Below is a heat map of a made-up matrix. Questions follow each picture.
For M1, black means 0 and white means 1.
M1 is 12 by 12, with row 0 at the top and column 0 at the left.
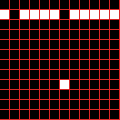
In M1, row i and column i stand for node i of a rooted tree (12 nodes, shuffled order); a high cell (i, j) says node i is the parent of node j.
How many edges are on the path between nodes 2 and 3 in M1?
2
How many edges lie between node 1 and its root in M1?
0
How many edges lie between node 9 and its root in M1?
1
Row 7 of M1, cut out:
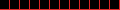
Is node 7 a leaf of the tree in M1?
yes
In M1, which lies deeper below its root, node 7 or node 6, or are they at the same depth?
node 6
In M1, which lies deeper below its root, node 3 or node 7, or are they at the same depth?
the same depth
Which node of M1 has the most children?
1
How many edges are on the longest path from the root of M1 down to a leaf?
2
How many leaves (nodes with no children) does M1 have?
10
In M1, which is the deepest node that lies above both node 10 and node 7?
1
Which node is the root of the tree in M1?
1
